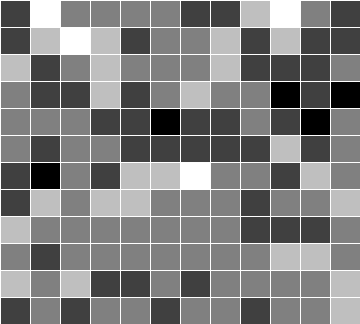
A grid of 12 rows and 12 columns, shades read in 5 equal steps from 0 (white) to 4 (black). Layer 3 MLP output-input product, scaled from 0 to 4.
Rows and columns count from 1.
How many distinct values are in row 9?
3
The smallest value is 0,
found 4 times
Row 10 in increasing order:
1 1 2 2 2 2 2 2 2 2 2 3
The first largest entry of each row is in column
1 1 2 10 6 2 2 1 9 2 4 1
